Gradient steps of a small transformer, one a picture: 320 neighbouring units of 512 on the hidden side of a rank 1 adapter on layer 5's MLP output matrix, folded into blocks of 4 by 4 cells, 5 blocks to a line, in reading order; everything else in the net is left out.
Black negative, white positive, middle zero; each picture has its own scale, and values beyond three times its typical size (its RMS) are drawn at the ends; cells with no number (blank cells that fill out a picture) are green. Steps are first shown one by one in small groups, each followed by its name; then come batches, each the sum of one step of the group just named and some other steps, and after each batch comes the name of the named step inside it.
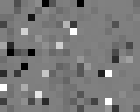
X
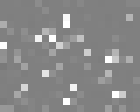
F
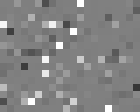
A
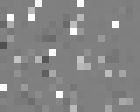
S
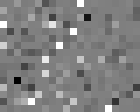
A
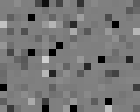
A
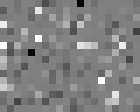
X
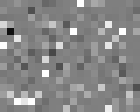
A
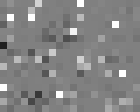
S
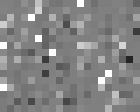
S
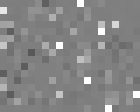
X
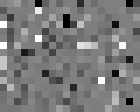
A
